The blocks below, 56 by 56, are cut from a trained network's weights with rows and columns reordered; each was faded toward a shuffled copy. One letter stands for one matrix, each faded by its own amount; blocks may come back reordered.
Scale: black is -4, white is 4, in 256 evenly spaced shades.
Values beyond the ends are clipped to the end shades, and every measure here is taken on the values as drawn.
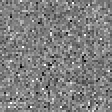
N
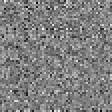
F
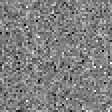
N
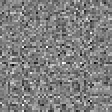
F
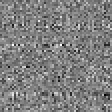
F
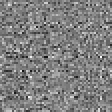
F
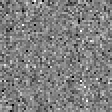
N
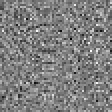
F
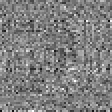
F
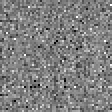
N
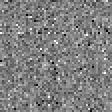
N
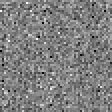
N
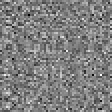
F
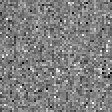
N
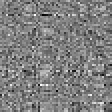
F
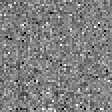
N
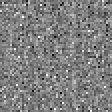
N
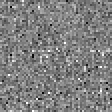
N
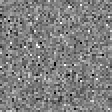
N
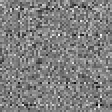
F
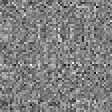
F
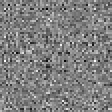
F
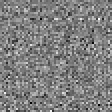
F
